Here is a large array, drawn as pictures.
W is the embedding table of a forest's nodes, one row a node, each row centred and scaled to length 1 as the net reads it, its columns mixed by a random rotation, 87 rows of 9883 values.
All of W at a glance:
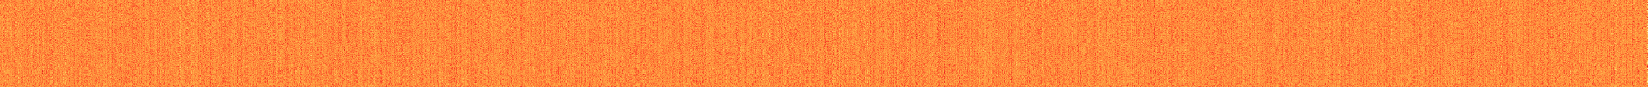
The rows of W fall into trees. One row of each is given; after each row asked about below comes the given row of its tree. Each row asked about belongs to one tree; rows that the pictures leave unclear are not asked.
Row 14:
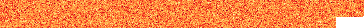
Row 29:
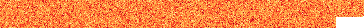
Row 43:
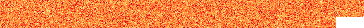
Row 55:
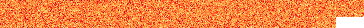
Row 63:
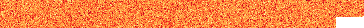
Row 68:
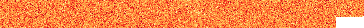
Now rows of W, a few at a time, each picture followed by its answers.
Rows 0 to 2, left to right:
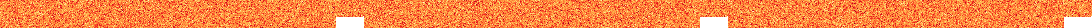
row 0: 29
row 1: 29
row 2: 14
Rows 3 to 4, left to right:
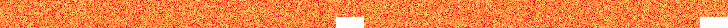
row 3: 29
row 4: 43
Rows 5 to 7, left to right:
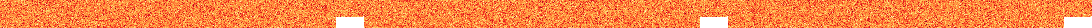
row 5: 43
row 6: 29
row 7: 55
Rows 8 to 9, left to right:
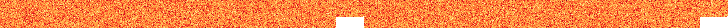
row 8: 55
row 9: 55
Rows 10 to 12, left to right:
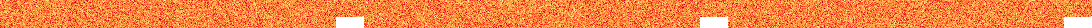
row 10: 63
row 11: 68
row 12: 29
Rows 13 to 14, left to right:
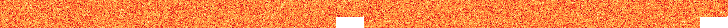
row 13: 63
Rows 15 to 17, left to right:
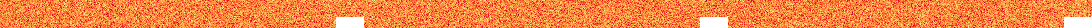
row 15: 29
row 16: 29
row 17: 55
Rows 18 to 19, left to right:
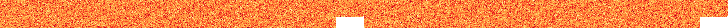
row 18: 43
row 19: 14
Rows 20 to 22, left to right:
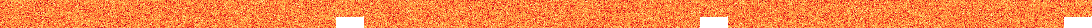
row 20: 43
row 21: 55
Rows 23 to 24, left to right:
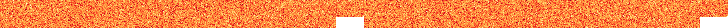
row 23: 63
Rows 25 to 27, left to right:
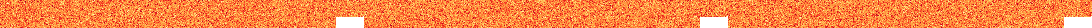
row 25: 55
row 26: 63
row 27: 43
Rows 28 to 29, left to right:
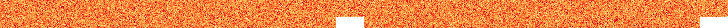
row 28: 43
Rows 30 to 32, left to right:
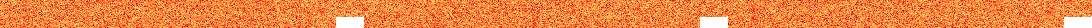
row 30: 55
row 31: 63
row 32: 55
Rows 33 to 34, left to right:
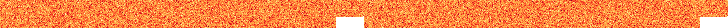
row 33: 29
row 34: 29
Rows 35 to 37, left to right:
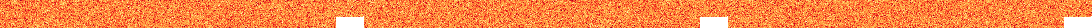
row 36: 29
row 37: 43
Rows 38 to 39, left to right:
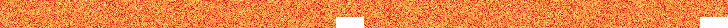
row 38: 29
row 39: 55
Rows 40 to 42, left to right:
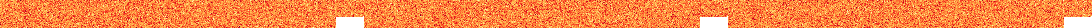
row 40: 55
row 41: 63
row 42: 55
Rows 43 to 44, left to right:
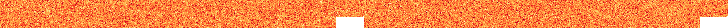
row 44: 63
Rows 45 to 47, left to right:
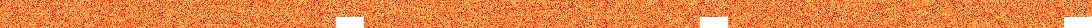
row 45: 29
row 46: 63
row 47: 68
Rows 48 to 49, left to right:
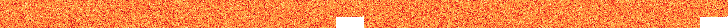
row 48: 63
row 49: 68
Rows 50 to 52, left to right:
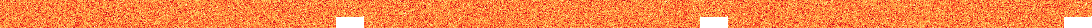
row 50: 68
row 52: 68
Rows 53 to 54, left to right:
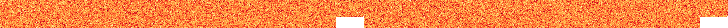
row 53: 14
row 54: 68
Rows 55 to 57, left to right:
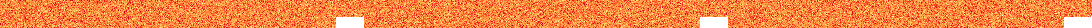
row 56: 29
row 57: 55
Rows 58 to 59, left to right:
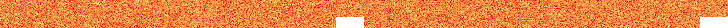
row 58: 68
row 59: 55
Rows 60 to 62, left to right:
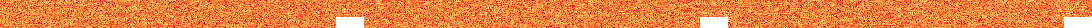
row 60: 29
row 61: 55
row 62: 29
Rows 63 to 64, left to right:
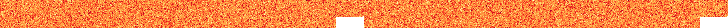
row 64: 14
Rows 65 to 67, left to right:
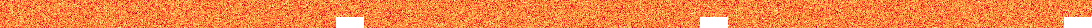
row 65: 14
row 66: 55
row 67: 43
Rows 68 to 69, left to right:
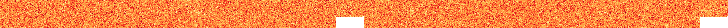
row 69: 43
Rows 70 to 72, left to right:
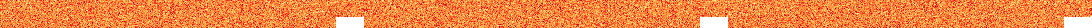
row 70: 63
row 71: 63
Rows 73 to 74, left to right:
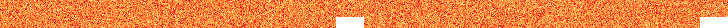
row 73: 63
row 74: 68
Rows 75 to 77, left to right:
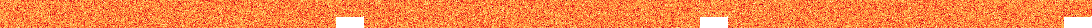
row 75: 29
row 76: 55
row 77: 63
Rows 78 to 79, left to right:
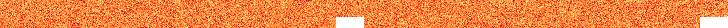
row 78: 63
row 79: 68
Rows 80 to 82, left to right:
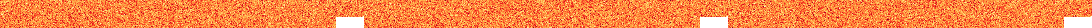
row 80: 63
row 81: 63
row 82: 63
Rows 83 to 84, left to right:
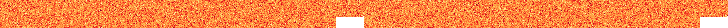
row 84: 29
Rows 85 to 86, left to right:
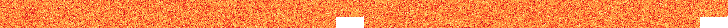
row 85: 55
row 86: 43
